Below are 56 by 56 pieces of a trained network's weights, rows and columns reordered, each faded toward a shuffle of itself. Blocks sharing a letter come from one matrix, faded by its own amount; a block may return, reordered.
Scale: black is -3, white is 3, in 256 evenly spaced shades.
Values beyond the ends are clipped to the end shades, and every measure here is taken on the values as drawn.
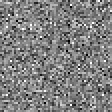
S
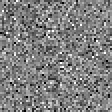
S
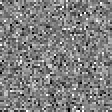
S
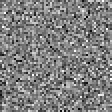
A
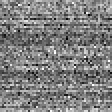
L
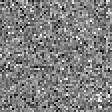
S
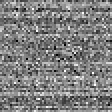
L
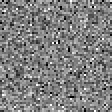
S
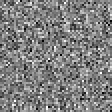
A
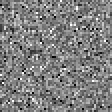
S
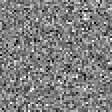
S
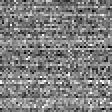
L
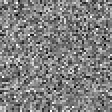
A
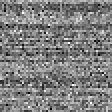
L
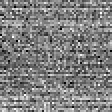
L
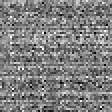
L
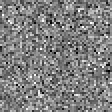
S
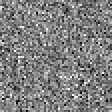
S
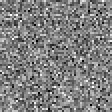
A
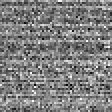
L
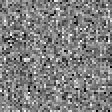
S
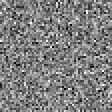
A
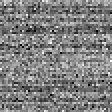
L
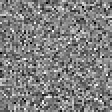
A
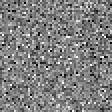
S
